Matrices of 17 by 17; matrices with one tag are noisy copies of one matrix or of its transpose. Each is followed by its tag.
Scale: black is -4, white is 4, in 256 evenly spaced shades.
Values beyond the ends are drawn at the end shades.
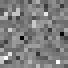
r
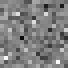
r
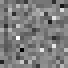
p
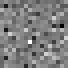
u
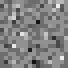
r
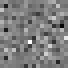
u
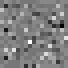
u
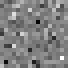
r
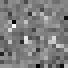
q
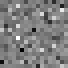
p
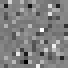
u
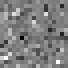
r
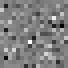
u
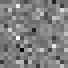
p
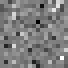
r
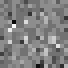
q
